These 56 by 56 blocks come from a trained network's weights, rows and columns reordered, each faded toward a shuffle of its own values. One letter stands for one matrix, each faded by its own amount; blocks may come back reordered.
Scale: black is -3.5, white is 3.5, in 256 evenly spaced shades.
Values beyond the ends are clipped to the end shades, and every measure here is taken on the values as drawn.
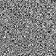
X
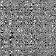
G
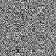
X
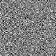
X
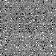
G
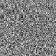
X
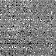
G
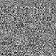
X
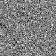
X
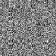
X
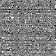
G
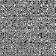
G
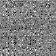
G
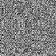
X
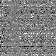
G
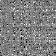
G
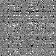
G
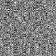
X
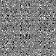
G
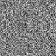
X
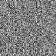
X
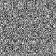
X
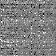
G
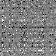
G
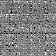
G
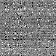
G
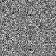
X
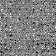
G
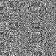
X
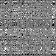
G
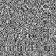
X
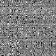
G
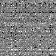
G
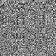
X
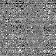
G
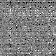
G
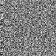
X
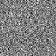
X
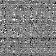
G
